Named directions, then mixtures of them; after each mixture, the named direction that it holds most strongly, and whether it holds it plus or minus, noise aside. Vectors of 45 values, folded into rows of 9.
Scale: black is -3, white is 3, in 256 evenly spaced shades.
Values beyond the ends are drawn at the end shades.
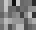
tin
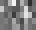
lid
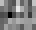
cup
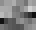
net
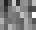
tin, minus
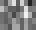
lid, plus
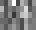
lid, plus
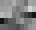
net, plus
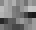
net, plus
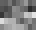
net, minus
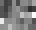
net, minus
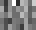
tin, minus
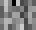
tin, plus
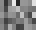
tin, minus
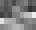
net, minus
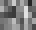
lid, plus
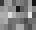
cup, minus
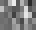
lid, plus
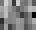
tin, plus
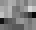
net, plus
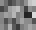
lid, minus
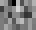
lid, minus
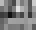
cup, plus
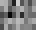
cup, plus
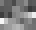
net, minus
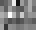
cup, minus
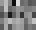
tin, plus
